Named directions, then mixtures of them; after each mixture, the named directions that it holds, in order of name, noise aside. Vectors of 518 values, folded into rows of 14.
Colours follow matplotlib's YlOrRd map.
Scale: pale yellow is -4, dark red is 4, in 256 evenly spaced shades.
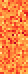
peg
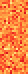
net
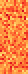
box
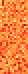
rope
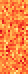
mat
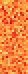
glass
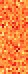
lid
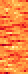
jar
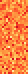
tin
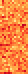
jar, rope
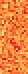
lid, net, peg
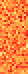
box, peg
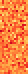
mat, peg, rope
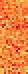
lid, tin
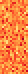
mat, tin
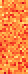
box, rope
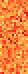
peg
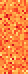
box, tin
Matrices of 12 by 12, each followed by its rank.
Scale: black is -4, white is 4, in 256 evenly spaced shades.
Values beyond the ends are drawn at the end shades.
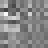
two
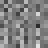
two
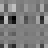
one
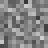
full rank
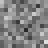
full rank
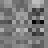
two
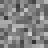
full rank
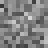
full rank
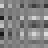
one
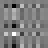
one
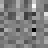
two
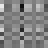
one
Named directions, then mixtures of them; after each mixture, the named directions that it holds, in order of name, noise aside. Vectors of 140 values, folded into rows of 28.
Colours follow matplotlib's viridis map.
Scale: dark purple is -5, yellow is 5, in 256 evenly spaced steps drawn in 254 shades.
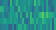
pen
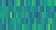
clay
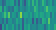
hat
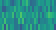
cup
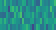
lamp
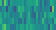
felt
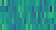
cup, felt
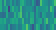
lamp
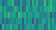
hat, pen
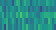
clay, cup, pen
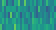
clay, hat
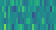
cup, felt, lamp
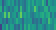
hat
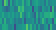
cup, felt, pen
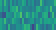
lamp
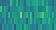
hat, pen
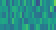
clay, lamp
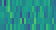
felt, lamp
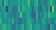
felt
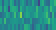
hat, lamp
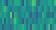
clay, cup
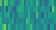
clay, felt, pen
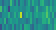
hat, lamp, pen
